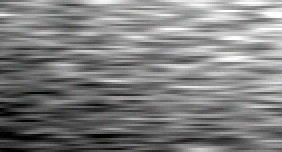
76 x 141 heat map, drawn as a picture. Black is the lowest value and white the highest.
The histogram is bell-shaped. Values rise toward the top right. The halves do not mirror each other. Streaks run across, left to right. The ninth with the lowest average is the bottom left. On average the colour sits 50% of the way up the scale.
